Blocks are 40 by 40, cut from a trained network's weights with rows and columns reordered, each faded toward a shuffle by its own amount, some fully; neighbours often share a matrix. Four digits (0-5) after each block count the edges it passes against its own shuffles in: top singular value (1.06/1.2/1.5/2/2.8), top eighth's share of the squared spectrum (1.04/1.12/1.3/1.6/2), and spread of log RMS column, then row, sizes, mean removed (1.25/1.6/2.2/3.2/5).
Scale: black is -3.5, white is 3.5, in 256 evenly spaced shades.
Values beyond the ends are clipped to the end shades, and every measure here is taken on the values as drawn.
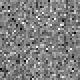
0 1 0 0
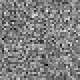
2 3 1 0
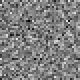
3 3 0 2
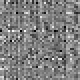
3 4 0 3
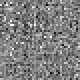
1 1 0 1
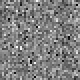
0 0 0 0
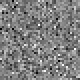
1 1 0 0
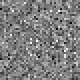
0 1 0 0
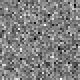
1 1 0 0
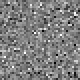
0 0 0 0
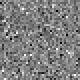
0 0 0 0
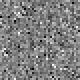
0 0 0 0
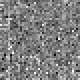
1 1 0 1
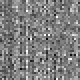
3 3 1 2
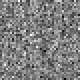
2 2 0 1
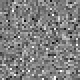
0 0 0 0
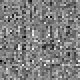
3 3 0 2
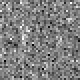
1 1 0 0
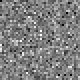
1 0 0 0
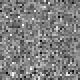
1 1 0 1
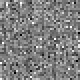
1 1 0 0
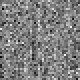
2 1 0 0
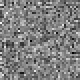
2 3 0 1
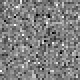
1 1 0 0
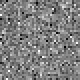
1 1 0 0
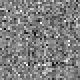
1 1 0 0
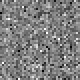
0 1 0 1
